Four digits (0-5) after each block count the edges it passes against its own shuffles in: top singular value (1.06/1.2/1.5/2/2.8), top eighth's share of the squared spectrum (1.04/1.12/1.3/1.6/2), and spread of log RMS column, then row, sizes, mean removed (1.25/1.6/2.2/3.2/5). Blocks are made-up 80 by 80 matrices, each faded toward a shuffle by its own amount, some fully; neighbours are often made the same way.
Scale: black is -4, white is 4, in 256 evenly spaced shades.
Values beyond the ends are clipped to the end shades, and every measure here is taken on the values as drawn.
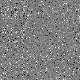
3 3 2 1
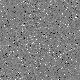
1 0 0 0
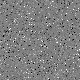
0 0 0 0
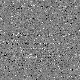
1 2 0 2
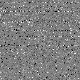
2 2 0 2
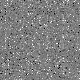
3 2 1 0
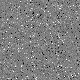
2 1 0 0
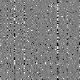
4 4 3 1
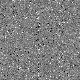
1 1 1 0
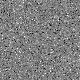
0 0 0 0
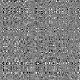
4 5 3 3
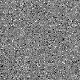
3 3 1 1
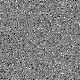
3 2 0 0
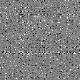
4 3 1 2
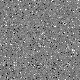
3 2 0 1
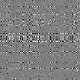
5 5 3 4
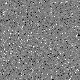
2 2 0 0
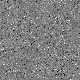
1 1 0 0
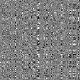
4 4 3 2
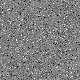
0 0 0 0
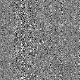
2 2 3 0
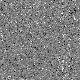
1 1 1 0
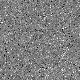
0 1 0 0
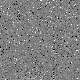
2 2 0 0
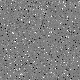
0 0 0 0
